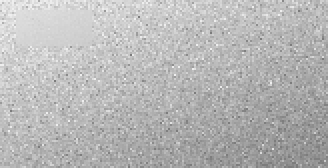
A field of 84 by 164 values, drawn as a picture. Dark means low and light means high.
An odd patch, calmer than its surroundings, sits in the top left. The field climbs toward the top left. The top left is the ninth with the highest average. The halves do not mirror each other.
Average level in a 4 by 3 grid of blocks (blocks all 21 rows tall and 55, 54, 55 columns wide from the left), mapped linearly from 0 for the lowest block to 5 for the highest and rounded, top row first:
543
432
321
210
